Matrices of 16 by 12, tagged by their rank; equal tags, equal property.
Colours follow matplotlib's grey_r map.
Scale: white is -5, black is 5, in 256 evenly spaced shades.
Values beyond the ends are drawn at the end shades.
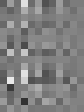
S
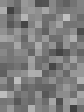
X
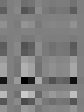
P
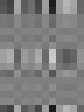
P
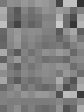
S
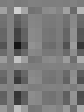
P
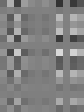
P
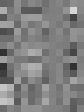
S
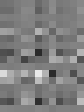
S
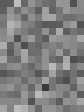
X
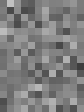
X
